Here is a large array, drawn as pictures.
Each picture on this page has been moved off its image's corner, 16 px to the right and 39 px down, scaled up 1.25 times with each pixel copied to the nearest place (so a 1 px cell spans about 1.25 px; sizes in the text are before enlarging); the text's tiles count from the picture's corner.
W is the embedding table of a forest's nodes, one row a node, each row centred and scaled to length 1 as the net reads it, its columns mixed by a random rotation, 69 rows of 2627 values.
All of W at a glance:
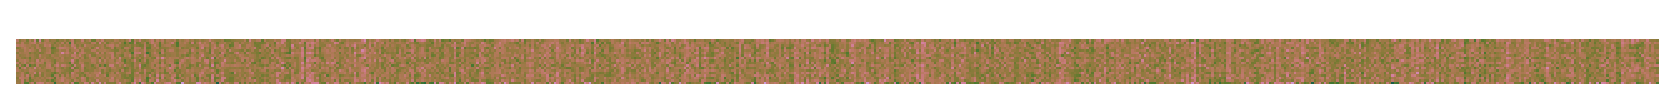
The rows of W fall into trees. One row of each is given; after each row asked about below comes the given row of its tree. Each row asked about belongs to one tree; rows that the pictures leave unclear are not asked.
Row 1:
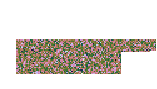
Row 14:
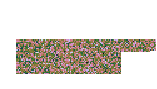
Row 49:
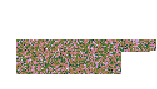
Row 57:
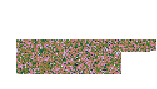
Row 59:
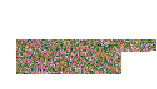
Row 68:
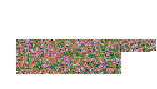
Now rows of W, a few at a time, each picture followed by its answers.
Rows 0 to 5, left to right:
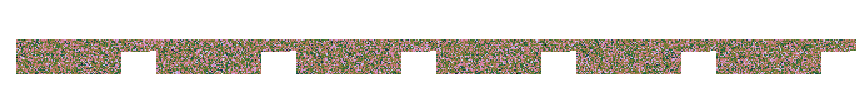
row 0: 14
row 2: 59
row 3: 14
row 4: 68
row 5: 59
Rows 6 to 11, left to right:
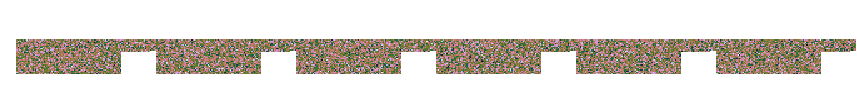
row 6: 14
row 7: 68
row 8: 68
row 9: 49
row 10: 1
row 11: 57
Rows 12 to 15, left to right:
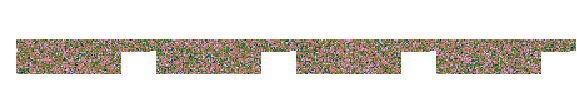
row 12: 57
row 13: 49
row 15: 57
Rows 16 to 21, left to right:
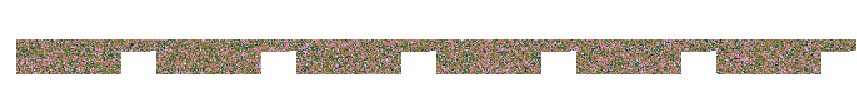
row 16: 68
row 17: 59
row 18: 49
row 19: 14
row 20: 57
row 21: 57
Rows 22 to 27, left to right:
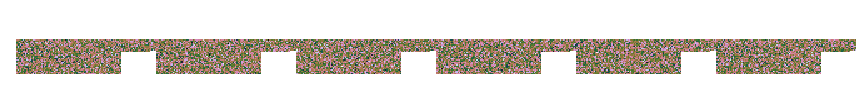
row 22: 49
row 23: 59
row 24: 57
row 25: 1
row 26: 14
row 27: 49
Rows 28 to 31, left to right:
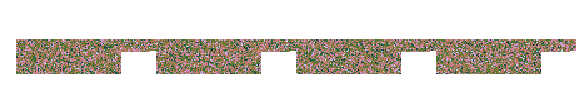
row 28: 59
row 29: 59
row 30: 57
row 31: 14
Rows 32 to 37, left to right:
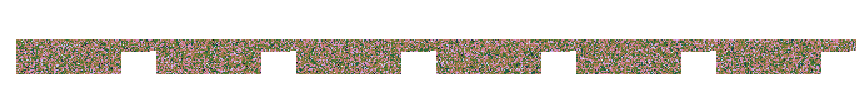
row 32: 49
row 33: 68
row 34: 57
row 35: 68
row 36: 14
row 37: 49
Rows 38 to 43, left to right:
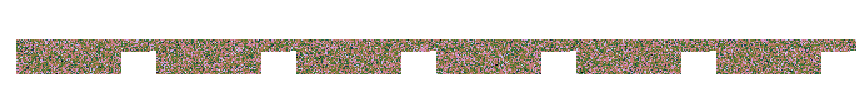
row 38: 49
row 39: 68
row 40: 59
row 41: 57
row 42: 57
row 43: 59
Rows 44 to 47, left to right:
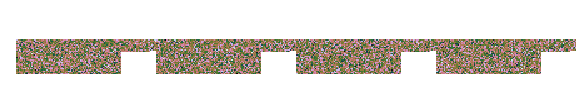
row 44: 14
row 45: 14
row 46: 49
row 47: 68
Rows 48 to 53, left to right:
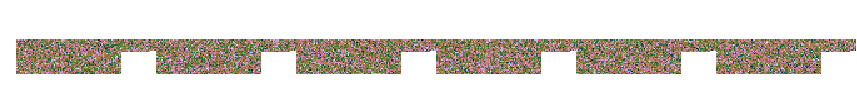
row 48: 59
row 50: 1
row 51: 14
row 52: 57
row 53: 68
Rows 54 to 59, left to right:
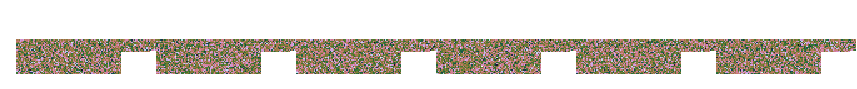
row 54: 1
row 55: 14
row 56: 14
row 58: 14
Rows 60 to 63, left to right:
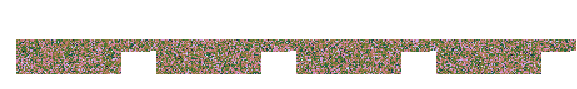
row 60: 68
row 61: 59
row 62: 49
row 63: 57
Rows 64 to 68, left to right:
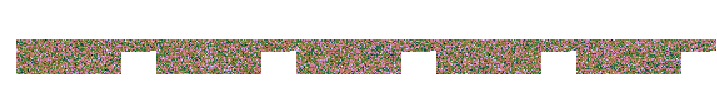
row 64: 57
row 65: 14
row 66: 57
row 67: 59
